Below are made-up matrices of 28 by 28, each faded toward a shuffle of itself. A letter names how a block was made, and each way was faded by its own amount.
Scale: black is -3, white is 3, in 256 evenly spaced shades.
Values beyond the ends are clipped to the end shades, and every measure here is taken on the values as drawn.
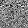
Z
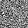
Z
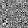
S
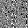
S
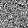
Z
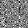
S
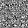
Z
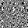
S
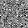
Z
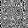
S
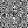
S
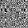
S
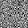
S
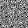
Z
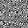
S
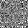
S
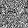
Z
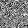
Z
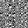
S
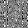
S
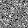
Z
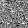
Z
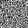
Z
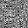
S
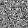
Z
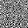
S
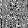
S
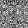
S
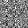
S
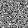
Z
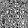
S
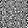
S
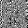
S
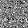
Z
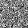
Z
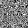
Z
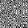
S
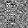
S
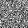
Z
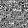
Z
